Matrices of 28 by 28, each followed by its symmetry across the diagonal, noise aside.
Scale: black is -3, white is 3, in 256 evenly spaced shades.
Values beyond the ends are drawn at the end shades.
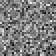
symmetric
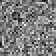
symmetric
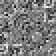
symmetric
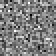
antisymmetric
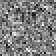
antisymmetric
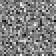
antisymmetric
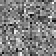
antisymmetric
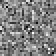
symmetric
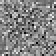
symmetric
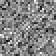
symmetric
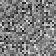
symmetric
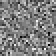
antisymmetric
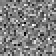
antisymmetric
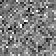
symmetric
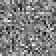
antisymmetric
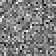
symmetric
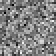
symmetric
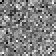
symmetric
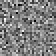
antisymmetric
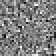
antisymmetric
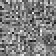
antisymmetric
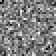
symmetric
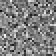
antisymmetric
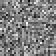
antisymmetric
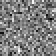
antisymmetric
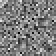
symmetric
